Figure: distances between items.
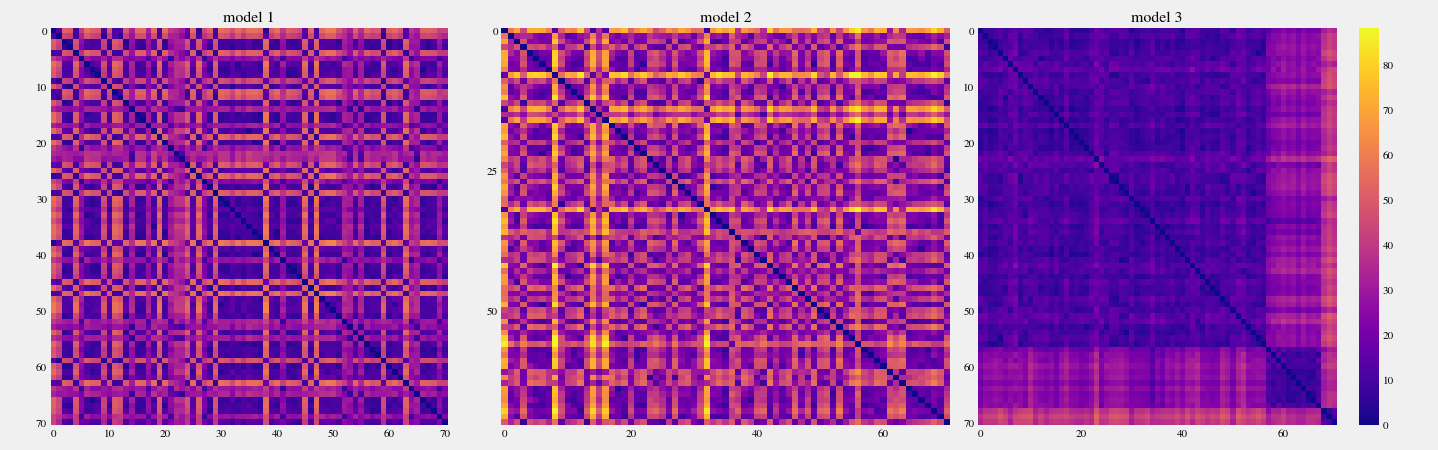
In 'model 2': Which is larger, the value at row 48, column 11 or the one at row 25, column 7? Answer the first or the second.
the first
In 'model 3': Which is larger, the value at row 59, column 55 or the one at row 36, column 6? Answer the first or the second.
the first
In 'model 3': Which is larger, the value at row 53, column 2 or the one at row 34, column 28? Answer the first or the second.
the second
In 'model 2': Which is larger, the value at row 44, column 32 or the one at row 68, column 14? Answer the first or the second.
the second
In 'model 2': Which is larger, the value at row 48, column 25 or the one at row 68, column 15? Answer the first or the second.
the second
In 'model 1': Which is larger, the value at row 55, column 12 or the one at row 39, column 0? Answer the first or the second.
the second
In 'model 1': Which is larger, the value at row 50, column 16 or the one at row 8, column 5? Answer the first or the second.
the second
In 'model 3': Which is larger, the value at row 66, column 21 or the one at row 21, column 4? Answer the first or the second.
the first
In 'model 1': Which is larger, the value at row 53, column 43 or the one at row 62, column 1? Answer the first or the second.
the second
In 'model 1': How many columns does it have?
71
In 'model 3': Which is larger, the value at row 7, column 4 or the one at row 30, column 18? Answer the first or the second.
the first
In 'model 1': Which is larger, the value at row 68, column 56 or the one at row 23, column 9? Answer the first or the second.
the second
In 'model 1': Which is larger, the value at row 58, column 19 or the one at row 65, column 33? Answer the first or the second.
the first
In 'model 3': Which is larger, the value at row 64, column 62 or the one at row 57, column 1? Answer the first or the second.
the second
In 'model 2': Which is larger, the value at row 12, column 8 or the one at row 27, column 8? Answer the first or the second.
the first
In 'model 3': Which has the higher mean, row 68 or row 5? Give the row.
68
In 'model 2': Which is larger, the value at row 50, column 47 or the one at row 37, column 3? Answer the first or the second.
the first
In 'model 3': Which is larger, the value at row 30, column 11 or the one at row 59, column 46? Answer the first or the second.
the second
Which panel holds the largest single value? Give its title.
model 2
